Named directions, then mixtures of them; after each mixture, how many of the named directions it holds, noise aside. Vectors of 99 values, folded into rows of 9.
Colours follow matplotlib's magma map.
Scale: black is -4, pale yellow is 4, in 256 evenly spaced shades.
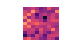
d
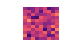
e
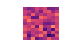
one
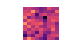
one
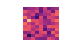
two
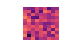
one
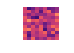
one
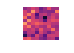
one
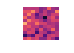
one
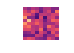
two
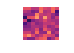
two
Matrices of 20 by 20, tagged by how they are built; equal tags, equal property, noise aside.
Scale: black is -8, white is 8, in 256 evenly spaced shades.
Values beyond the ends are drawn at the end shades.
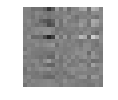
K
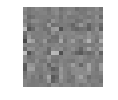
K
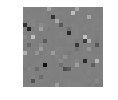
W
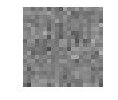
K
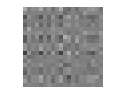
K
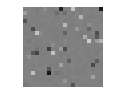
W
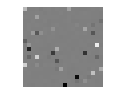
W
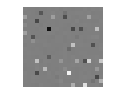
W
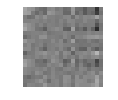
K
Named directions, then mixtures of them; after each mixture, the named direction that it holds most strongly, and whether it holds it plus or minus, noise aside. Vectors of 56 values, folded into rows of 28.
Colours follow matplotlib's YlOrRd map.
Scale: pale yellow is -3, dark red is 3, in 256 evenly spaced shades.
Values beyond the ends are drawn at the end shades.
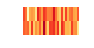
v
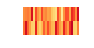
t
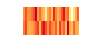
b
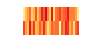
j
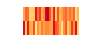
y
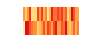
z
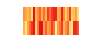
t, minus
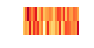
v, minus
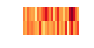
b, minus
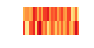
t, minus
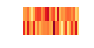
y, plus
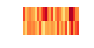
b, minus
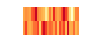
b, plus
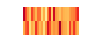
j, minus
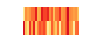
j, plus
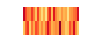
j, minus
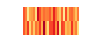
v, plus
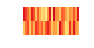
j, minus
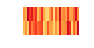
v, minus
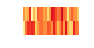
z, plus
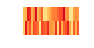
b, plus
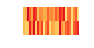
v, minus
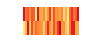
j, minus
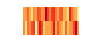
t, minus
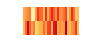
z, plus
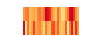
b, minus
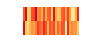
z, minus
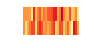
t, minus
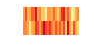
b, plus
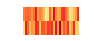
b, plus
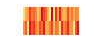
j, plus
